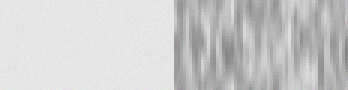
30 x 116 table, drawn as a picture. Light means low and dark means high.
It is made of 1 by 2 panels. Panel 1,1: very low, flat. Panel 1,2: low, streaked downward.
